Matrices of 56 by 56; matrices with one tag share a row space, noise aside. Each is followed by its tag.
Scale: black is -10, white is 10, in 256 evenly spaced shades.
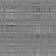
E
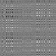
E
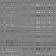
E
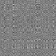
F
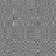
F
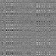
E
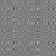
F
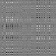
E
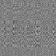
F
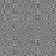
F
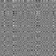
F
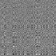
F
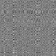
F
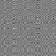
F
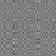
F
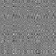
F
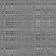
E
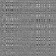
E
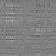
E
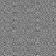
F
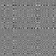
F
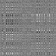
E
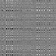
E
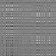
E
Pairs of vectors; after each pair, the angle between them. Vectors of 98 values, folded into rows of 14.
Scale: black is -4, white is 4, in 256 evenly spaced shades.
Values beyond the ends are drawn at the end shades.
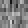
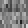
partly aligned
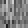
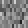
orthogonal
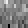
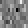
orthogonal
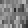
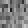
partly opposed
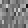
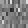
partly aligned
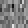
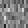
partly opposed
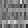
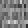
nearly parallel
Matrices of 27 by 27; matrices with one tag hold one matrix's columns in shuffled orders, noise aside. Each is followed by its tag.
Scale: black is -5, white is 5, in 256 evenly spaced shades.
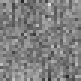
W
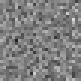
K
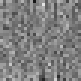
W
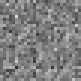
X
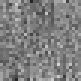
W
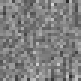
W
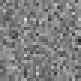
K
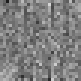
W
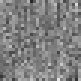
W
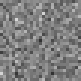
K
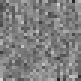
W
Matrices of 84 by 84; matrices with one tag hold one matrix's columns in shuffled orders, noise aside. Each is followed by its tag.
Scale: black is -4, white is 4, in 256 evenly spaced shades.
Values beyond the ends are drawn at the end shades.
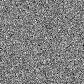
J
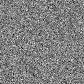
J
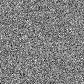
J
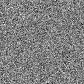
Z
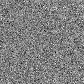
Z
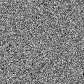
J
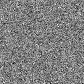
Z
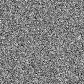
J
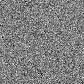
J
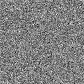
Z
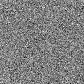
Z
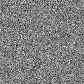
J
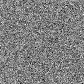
Z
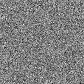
Z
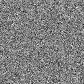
Z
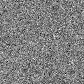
J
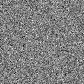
J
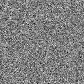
Z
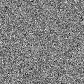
J
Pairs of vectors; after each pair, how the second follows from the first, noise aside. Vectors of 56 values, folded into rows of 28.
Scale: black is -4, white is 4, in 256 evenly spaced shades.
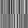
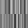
sign-scrambled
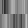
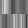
negated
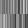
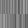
shrunk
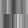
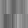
shrunk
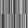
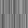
shrunk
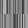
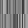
copied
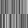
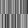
negated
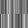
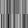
negated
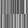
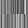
copied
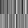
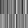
copied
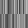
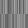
shrunk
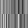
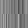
shrunk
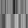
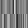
sign-scrambled
